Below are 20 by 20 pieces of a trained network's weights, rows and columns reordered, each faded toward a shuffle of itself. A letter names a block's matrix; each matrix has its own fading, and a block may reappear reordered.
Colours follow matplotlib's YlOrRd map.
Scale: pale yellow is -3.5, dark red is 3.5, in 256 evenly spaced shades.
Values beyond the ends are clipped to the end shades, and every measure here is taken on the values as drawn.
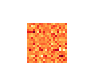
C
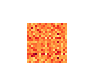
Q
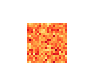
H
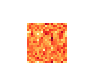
Q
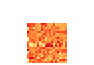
Q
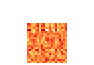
Q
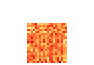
H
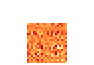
C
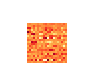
C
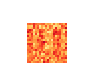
H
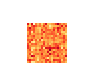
H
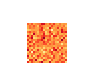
H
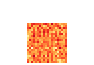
H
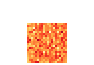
H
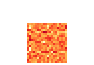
Q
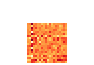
Q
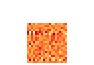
C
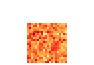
H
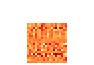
C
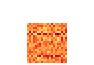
Q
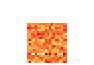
Q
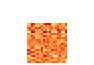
Q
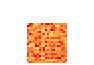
H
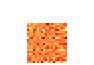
C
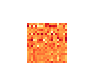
C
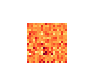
C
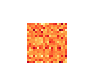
C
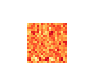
Q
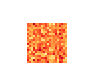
H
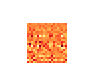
C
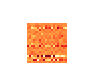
C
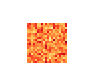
H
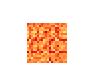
Q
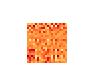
C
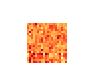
Q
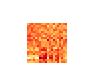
Q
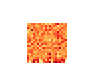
Q
